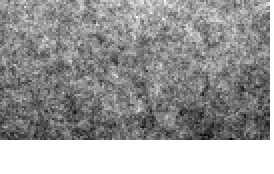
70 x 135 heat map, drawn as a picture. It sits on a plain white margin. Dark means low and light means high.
Histogram: bell-shaped. Stripes: none. Average level on the scale: 50%. Slope: up to the top. Odd rows or columns: none.
